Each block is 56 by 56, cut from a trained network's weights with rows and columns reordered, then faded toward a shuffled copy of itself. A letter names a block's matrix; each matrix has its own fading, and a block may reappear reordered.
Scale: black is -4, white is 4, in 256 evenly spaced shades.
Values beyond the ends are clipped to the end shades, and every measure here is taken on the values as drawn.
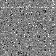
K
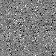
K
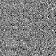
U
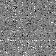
K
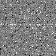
K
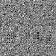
U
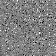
K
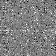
K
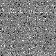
K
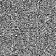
U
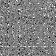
K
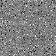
K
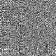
U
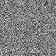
U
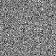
U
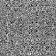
U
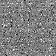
K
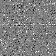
K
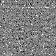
K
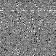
K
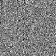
U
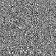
U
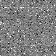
K
